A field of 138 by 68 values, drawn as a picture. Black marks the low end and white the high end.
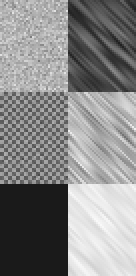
The table splits into 3 rows of 2 panels. Panel 1,1: high, fine-grained. Panel 1,2: low, slanting down to the right. Panel 2,1: middling, checkered, strong in contrast. Panel 2,2: high, slanting down to the right. Panel 3,1: very low, flat. Panel 3,2: very high, slanting down to the right, faint in contrast.
